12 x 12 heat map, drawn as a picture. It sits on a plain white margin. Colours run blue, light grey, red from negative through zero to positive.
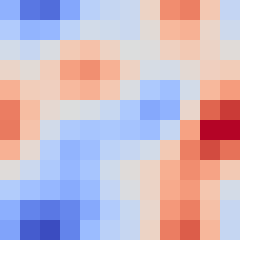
There are no regular stripes. The ninth with the lowest average is the bottom left. Values change most from cell to cell in the middle right.
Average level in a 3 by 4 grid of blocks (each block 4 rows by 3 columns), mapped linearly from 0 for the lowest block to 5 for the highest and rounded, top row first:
1 3 3 3 / 3 2 1 5 / 0 0 3 4
